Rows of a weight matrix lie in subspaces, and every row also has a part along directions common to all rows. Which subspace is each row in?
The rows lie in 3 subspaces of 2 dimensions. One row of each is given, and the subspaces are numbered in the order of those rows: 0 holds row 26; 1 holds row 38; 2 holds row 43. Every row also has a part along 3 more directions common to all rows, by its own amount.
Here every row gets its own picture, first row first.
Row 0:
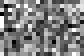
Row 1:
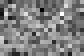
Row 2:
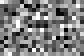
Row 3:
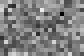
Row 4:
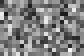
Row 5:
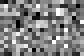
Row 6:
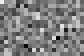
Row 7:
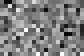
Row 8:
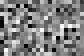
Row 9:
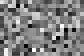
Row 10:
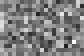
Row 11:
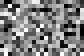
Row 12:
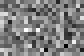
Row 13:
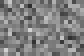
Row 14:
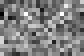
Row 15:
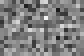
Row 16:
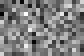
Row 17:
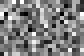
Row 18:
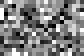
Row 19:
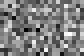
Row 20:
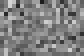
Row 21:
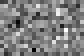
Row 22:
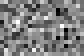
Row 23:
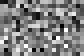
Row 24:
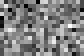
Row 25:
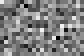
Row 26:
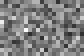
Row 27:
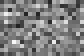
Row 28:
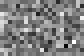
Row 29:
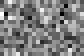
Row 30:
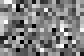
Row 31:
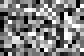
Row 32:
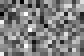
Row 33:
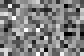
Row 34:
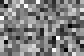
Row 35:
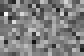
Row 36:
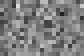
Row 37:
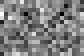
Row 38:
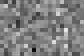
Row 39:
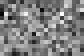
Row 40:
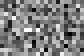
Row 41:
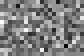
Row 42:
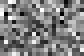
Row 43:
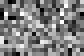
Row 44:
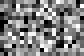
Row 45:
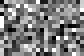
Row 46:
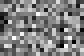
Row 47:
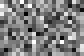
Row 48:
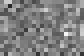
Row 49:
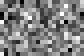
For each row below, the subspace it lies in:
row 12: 0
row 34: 1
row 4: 2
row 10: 0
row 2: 1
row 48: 0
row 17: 2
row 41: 0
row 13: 2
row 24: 1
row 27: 1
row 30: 0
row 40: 0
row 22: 1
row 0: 1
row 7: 0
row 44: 0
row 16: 2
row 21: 1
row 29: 2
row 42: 2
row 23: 1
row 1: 2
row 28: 0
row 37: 2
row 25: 1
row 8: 1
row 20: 2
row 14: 2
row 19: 0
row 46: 0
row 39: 2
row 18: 2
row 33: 0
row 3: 2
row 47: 2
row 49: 2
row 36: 0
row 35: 2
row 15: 1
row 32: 2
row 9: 1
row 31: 0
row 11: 0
